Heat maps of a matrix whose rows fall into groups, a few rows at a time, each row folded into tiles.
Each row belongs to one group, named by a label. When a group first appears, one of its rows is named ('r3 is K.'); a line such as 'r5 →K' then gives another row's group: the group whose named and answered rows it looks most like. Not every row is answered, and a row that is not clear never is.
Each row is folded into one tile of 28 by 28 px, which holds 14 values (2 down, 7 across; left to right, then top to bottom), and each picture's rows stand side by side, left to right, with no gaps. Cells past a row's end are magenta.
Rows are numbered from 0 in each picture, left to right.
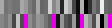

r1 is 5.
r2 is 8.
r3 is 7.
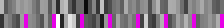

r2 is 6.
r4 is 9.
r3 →7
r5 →9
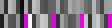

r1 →6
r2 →9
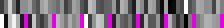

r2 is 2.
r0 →6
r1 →9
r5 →8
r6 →7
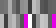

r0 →6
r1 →6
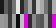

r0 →7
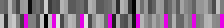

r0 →6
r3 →6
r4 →8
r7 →5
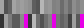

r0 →9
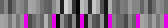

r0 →2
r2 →8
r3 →8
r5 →2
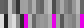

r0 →6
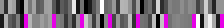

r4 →8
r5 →7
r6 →9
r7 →6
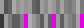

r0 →9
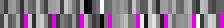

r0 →8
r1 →6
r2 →8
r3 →7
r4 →5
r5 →6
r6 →2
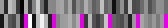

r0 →8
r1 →6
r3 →9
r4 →7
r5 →2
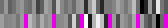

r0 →2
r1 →2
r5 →7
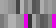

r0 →5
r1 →9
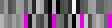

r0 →2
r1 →8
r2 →7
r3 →6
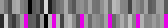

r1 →7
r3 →2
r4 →5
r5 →2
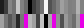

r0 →7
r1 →7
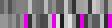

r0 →2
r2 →6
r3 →8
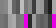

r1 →8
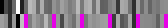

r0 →7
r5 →2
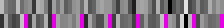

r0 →9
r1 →8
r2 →2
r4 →8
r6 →7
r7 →9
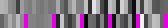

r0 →5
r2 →9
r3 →8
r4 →8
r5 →6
